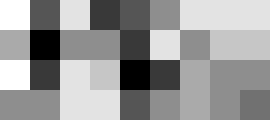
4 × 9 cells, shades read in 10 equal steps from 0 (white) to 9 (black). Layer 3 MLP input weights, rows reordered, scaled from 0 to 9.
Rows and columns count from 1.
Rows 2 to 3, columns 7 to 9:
4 2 2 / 3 4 4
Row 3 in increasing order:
0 1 2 3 4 4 7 7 9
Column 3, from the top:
1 4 1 1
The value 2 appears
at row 2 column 8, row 2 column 9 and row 3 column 4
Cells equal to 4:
10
